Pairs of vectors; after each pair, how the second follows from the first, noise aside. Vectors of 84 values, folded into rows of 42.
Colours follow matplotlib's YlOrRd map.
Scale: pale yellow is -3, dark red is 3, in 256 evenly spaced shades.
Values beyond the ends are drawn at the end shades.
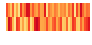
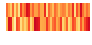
copied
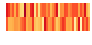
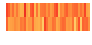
shrunk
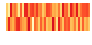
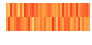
shrunk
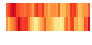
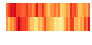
copied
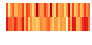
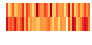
copied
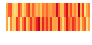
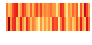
negated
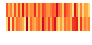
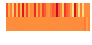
partly zeroed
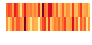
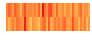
shrunk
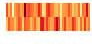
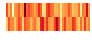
copied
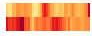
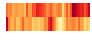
reversed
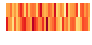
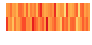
shrunk
